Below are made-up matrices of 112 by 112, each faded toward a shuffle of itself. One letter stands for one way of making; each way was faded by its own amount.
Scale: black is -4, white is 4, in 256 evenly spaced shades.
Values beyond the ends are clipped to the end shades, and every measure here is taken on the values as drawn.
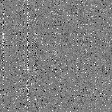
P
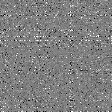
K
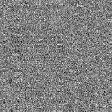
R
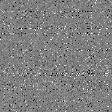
K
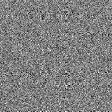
R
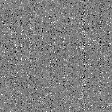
P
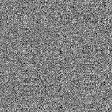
R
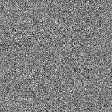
R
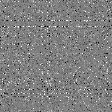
K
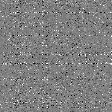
K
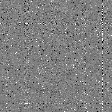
P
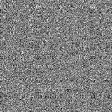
R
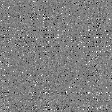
K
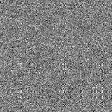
R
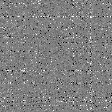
K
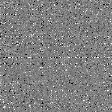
K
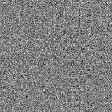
R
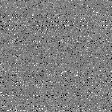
K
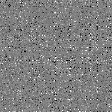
K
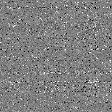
K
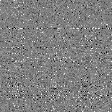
K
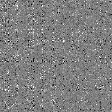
P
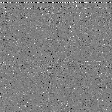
K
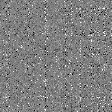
P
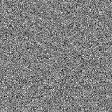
R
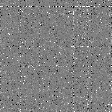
P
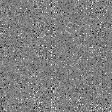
P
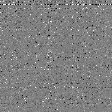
K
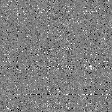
P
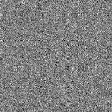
R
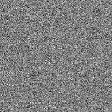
R
